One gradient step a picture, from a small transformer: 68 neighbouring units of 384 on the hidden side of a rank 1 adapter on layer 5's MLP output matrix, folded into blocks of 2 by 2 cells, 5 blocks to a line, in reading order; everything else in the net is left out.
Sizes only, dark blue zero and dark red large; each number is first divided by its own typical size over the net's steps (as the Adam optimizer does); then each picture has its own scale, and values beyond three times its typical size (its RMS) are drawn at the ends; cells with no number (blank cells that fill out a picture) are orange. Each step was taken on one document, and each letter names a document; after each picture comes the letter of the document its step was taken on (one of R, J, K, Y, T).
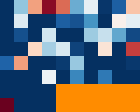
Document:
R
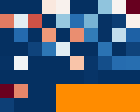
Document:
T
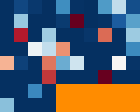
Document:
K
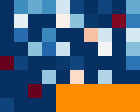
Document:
R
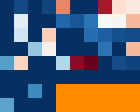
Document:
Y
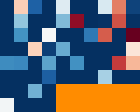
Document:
K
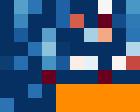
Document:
K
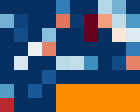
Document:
Y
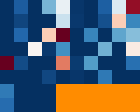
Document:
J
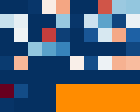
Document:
T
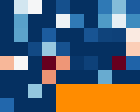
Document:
K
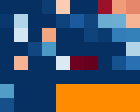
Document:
Y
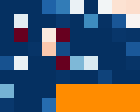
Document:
J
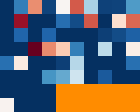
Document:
R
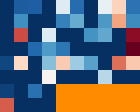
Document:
K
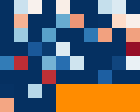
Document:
K
